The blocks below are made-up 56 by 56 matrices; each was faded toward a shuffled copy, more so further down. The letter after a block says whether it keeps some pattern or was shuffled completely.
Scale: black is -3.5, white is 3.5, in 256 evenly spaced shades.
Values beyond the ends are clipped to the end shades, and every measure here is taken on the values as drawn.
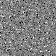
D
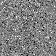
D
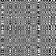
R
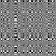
R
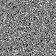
D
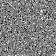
D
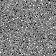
D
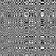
R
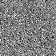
D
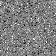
D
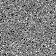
D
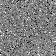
D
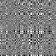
R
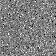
D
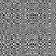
R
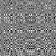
R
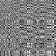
R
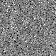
D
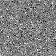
D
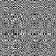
R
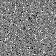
D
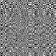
R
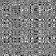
R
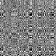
R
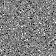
D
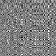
R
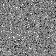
D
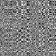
R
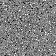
D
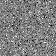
D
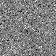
D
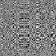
R
